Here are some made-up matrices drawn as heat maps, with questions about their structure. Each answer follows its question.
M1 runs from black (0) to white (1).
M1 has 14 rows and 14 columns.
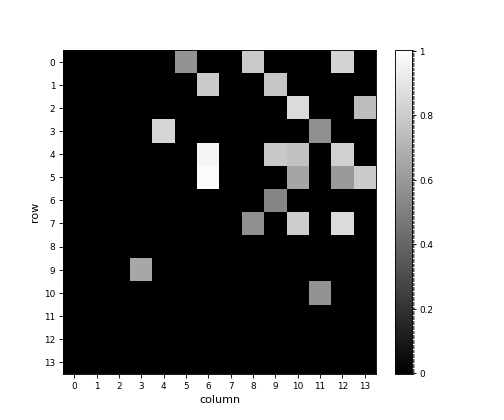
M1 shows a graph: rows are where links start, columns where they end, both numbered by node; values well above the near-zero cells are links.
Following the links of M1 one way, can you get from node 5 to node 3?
yes
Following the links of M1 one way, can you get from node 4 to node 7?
no
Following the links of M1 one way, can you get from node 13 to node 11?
no
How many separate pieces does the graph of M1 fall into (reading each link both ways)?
1
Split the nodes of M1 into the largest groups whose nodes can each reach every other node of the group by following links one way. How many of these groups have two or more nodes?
1
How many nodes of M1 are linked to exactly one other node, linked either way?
0
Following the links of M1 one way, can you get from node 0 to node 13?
yes
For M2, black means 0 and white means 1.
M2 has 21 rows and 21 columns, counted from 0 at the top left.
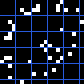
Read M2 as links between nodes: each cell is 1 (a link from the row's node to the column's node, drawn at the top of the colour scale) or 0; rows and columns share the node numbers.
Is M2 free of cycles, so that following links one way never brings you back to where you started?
no
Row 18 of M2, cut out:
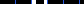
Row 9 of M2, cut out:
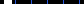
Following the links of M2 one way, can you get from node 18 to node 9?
yes
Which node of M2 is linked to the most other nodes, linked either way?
node 2
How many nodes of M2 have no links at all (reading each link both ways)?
1
